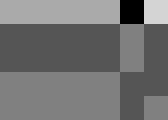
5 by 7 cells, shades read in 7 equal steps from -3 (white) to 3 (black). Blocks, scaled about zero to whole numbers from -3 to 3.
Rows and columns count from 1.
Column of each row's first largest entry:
6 1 1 6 6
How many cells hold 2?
0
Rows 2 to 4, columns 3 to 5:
1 1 1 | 1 1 1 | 0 0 0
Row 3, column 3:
1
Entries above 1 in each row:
1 0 0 0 0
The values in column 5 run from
-1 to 1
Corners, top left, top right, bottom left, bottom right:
-1 -2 0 0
